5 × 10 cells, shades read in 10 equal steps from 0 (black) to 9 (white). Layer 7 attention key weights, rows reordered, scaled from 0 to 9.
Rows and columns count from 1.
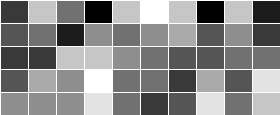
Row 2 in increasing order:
1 2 3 3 4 4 5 5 5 6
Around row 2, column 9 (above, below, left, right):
7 4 3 2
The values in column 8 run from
0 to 8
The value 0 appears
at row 1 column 4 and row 1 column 8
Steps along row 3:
same up same down down down same up same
